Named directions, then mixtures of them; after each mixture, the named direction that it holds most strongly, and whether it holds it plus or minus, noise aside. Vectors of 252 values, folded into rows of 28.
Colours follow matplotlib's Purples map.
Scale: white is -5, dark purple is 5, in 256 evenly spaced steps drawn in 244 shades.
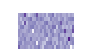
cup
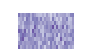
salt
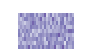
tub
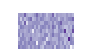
cup, plus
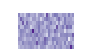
cup, minus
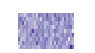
cup, minus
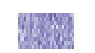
salt, minus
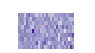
cup, minus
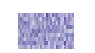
tub, minus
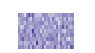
cup, minus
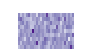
cup, minus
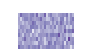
tub, plus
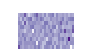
cup, plus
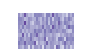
tub, minus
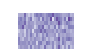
salt, minus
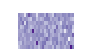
cup, minus
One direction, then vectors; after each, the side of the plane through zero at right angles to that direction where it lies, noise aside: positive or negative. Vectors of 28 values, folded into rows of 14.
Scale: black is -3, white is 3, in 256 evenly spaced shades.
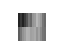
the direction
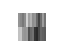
negative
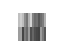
negative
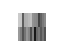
negative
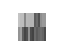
negative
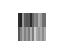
positive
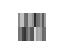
negative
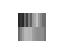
positive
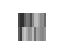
positive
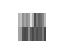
negative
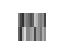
positive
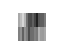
negative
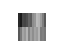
positive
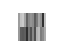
negative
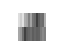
negative
